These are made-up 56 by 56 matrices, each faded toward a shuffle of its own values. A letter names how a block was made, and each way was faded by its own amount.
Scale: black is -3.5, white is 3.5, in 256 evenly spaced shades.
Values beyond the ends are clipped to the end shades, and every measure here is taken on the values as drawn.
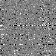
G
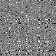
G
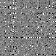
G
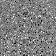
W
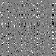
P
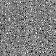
W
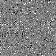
W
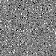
W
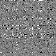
G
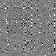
P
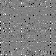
P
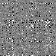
G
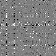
P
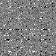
G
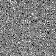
W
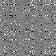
P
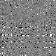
G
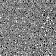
W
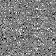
W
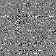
G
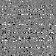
G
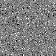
W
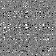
G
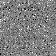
W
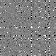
P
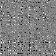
G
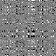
P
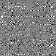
G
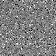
W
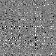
G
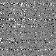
G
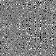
G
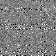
G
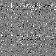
G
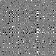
P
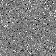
W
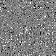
W
